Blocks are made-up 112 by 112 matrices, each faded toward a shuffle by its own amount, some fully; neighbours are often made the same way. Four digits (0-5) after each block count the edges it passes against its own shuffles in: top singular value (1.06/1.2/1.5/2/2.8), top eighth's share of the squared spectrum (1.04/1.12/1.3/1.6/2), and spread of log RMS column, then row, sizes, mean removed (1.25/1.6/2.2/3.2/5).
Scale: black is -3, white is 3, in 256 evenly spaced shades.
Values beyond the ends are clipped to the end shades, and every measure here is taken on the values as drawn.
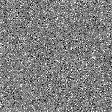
3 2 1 0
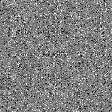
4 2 1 1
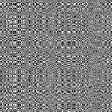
5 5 4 4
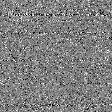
1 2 0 3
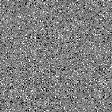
4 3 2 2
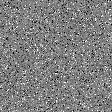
0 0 0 0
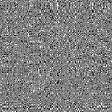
5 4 3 3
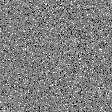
2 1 0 0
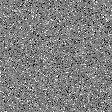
0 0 0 0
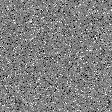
0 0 0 0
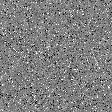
0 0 0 0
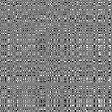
5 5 4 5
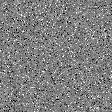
2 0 0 0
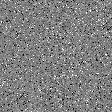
2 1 0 0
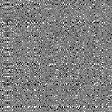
5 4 3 3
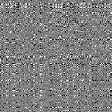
5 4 3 4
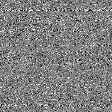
2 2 0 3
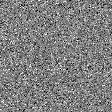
0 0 0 1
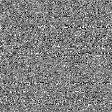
1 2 0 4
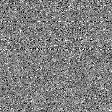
1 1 0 3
